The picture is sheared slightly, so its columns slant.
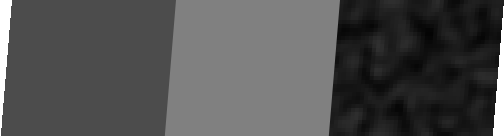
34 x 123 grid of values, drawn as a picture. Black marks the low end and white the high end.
It is made of 1 by 3 panels. Panel 1,1: low, flat. Panel 1,2: middling, flat. Panel 1,3: very low, blotchy, faint in contrast.
